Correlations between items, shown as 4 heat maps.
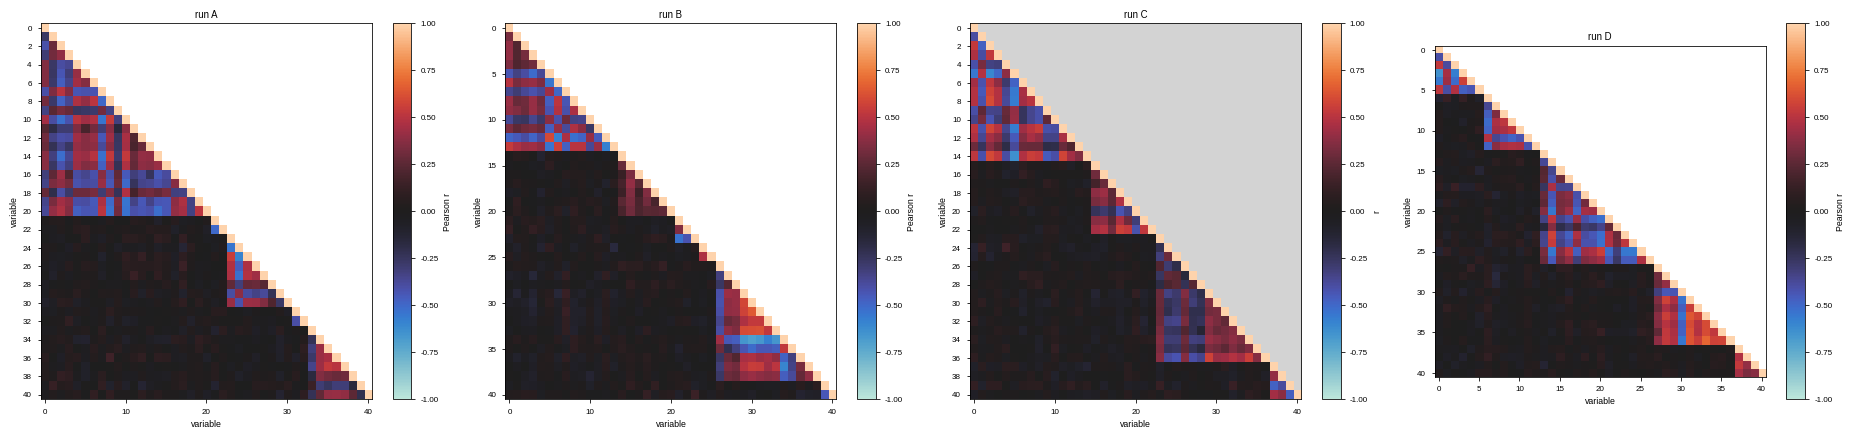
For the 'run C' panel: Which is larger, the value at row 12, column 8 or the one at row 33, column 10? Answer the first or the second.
the first
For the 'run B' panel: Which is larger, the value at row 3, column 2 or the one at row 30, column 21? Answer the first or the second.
the first
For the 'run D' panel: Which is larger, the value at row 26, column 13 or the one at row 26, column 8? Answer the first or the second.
the first
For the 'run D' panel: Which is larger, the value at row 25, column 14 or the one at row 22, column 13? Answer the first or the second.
the second
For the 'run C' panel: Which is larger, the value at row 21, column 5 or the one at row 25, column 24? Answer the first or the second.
the second
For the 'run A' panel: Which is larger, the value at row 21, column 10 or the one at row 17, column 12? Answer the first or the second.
the first
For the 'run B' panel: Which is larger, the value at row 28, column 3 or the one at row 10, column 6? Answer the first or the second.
the first
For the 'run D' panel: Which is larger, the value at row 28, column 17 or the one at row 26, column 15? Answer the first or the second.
the second
